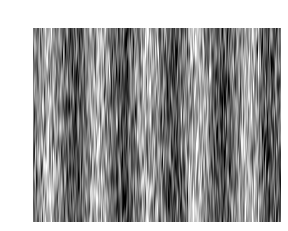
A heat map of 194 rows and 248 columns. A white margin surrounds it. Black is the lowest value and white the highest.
The values follow a bell shape. Upright stripes repeat 5 times across the table. Overall the values sit about 50% of the way up the scale.
